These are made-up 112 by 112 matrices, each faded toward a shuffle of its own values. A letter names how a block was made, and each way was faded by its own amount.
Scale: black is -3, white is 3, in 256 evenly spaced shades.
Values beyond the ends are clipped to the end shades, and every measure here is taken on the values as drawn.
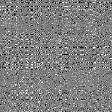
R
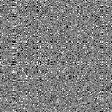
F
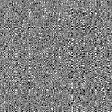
F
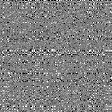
R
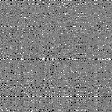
R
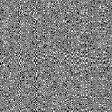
F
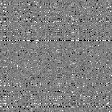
R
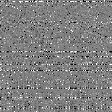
R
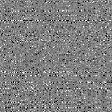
R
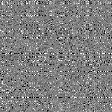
R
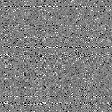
R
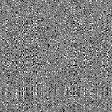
F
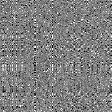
F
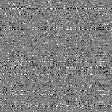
R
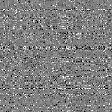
R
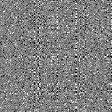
F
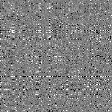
R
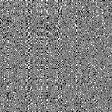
F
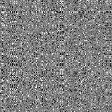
F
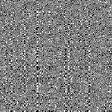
F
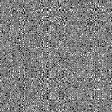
F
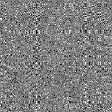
F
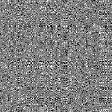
F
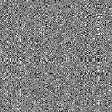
F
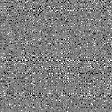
R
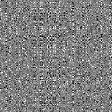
F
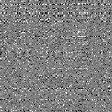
R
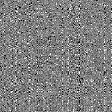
F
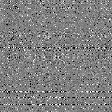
R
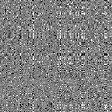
F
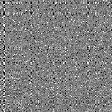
F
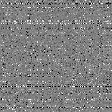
R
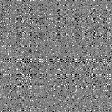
R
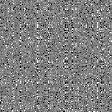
F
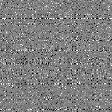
R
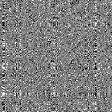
F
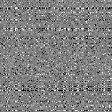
R
